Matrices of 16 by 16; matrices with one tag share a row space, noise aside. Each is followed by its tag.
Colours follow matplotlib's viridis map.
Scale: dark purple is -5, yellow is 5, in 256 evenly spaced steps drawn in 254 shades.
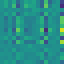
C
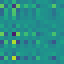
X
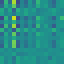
X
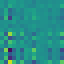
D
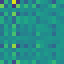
X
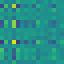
X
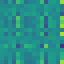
C
